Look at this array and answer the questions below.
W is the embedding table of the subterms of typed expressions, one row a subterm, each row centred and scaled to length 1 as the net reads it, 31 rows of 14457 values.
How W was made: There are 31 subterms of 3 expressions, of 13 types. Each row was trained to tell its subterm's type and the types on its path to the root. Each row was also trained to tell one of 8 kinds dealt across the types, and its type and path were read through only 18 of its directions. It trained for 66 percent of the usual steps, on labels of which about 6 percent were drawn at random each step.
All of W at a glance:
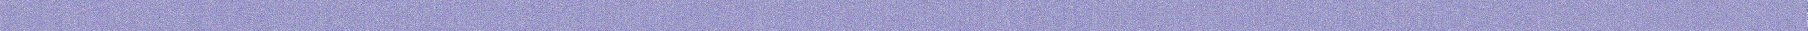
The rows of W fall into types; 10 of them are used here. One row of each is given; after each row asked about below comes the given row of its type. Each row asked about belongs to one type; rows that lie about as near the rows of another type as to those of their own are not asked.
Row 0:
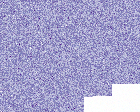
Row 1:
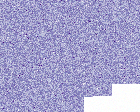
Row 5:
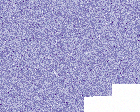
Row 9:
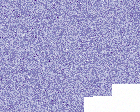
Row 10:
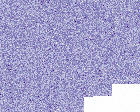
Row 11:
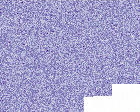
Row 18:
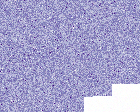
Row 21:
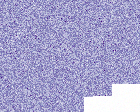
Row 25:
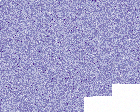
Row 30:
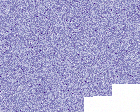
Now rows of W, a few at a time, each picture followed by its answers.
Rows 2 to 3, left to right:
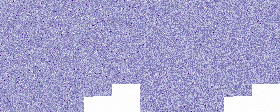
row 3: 30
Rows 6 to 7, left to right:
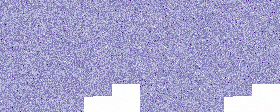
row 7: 5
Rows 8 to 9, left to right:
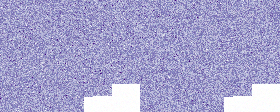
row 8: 0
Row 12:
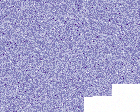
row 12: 0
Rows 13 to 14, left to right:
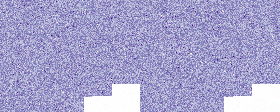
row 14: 5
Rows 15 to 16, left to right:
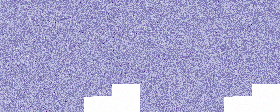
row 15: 10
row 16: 18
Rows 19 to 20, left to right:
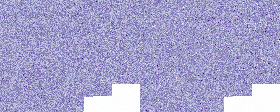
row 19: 5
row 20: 25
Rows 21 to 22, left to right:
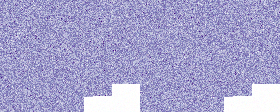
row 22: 1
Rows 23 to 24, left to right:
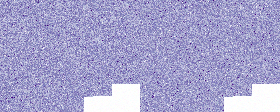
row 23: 21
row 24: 0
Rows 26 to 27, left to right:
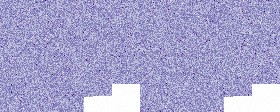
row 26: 21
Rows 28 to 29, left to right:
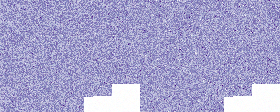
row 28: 10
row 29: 9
